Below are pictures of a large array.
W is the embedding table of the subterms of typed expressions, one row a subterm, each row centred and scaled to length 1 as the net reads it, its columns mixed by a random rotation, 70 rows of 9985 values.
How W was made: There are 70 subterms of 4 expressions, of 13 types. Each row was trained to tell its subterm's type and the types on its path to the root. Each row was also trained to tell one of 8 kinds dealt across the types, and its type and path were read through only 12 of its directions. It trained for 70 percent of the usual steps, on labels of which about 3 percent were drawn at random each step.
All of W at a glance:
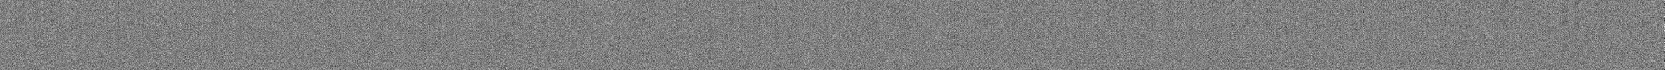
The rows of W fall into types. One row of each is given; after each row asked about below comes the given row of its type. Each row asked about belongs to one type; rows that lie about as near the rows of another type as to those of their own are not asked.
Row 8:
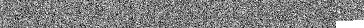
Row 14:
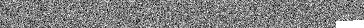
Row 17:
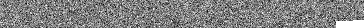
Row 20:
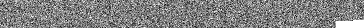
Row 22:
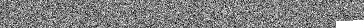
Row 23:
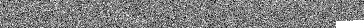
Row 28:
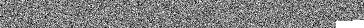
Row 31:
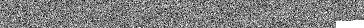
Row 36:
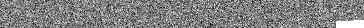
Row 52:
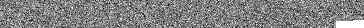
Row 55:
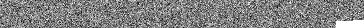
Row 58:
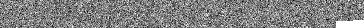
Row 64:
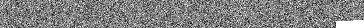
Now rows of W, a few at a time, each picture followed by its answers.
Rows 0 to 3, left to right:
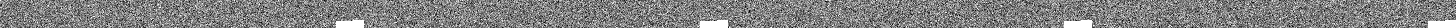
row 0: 23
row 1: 52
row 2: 52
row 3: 55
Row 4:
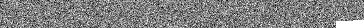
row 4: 14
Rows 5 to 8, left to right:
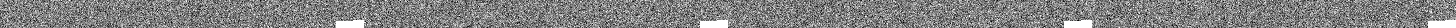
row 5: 55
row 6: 8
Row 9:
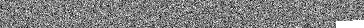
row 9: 28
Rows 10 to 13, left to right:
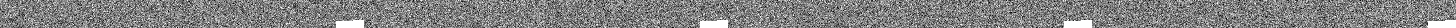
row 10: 23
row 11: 20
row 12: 20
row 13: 17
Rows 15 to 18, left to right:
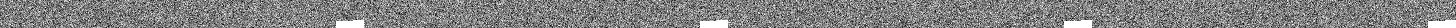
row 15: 58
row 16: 8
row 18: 52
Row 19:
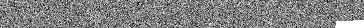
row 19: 55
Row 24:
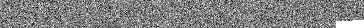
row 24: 20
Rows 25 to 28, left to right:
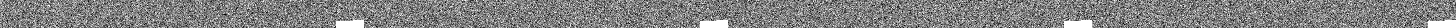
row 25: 8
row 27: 31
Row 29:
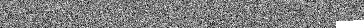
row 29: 36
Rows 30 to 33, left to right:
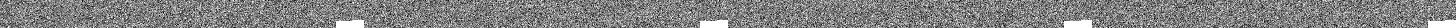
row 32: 36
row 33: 31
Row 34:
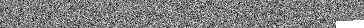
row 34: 36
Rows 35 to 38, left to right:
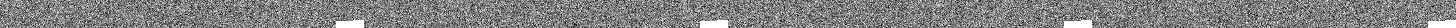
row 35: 55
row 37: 58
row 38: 14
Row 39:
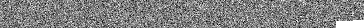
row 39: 64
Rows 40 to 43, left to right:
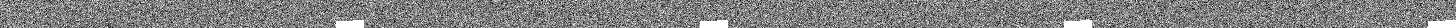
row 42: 28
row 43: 58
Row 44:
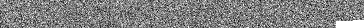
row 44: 55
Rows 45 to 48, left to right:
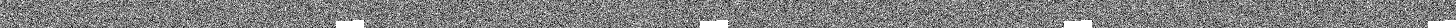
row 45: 8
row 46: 64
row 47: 14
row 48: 23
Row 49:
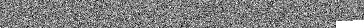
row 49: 28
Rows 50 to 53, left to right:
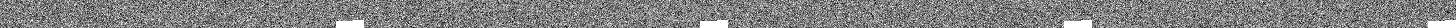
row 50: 64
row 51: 17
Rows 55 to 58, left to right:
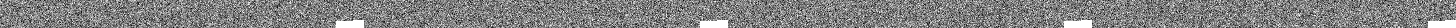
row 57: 36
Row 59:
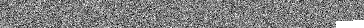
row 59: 22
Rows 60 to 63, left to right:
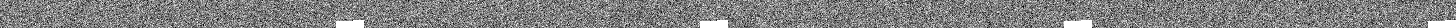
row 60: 52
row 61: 52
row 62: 23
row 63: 17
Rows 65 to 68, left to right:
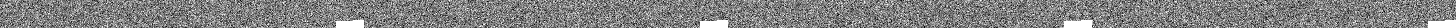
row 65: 14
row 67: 20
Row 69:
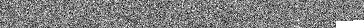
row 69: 14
